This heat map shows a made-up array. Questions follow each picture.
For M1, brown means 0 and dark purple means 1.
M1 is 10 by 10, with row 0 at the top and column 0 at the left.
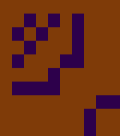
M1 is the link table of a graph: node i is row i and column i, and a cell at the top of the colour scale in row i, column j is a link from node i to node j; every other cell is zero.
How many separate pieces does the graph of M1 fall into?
3
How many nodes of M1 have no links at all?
1
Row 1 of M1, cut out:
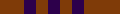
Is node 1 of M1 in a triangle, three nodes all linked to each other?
yes
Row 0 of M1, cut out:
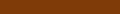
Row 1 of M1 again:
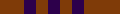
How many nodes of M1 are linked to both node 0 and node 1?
0
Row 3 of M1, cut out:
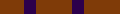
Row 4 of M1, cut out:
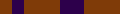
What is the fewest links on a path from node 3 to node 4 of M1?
2
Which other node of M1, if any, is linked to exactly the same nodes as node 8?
node 9
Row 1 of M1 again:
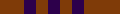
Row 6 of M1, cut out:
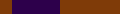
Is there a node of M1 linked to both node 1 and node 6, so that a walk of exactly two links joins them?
yes
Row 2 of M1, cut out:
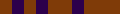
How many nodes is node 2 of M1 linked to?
3
